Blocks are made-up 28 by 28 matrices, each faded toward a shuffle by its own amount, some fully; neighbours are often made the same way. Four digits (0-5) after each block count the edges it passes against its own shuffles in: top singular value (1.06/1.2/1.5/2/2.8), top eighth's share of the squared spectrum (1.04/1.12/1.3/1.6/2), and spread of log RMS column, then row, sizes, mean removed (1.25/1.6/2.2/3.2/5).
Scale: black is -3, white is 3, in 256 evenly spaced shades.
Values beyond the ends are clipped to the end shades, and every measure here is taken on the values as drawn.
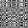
4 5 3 3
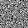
0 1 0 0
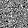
0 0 0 0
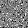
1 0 0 0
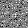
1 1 0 0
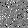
0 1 0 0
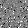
1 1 0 1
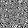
2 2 0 1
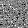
2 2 0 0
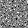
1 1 0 0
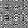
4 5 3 3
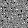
1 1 1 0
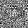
3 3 1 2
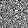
3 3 1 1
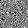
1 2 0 1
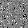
1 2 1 1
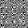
3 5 3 1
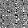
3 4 2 1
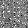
2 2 1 0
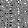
2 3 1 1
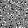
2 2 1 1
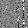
2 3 1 0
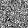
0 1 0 0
